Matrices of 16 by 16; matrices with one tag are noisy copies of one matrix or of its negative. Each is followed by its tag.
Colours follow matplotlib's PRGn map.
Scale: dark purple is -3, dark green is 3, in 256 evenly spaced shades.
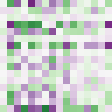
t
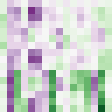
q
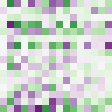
t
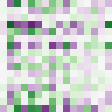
t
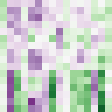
q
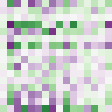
t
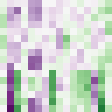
q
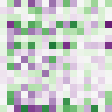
t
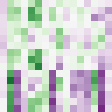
q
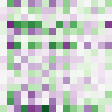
t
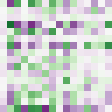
t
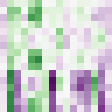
q
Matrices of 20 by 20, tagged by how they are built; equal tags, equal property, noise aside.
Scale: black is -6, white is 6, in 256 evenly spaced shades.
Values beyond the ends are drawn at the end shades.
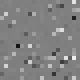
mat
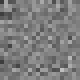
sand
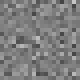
sand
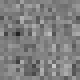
sand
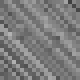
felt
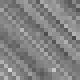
felt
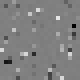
mat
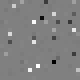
mat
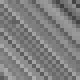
felt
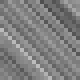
felt
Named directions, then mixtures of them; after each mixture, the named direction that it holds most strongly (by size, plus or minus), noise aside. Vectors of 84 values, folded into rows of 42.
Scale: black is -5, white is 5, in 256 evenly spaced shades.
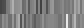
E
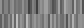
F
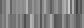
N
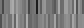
F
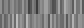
F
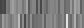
E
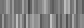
F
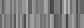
N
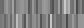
F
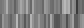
N
